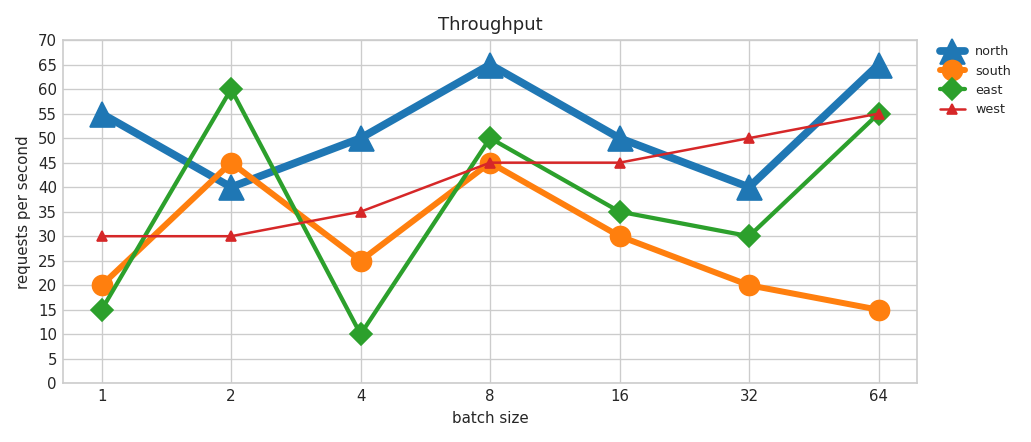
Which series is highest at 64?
north
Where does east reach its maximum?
2
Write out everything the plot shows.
Title: Throughput
x-axis: batch size, ticks 1 2 4 8 16 32 64
y-axis: requests per second, ticks 0 5 10 15 20 25 30 35 40 45 50 55 60 65 70
Legend: north, south, east, west
Values:
north: 55 40 50 65 50 40 65
south: 20 45 25 45 30 20 15
east: 15 60 10 50 35 30 55
west: 30 30 35 45 45 50 55
